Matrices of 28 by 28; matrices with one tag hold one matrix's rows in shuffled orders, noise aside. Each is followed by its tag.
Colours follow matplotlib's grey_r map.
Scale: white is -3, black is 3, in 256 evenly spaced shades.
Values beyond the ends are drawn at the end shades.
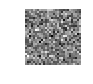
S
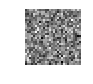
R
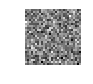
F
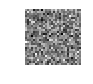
F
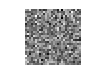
R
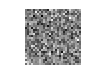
F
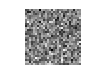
S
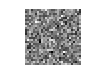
S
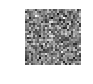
S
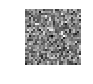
S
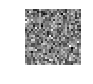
F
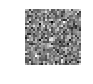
S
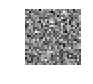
S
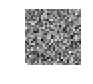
F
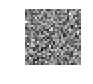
F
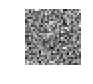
S
